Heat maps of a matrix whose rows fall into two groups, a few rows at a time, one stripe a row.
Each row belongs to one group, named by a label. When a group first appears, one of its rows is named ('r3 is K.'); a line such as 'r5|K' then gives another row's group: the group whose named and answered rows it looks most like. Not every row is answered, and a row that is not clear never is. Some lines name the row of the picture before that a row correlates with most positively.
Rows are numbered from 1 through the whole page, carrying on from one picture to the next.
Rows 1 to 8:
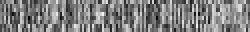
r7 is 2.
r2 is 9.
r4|9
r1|2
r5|9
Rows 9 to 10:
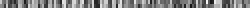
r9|2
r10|2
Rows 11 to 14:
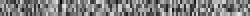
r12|2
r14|9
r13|2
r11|9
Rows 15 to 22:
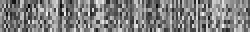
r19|9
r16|9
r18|9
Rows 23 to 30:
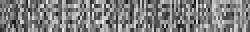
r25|9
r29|2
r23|9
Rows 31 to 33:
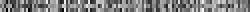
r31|9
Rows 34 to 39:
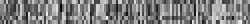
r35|9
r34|2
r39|9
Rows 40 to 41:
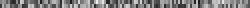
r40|9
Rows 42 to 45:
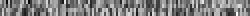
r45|2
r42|9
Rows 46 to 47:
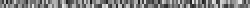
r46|9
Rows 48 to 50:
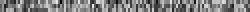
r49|2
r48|9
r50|2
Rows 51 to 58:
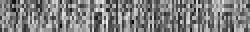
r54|2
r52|2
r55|2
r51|9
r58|2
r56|2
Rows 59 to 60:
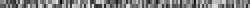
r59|9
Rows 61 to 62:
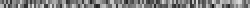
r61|9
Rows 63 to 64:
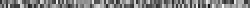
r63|2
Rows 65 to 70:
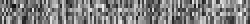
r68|9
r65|9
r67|2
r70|2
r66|9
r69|2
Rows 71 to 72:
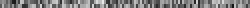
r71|9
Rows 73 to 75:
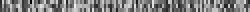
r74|2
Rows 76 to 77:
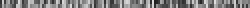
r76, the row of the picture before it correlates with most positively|74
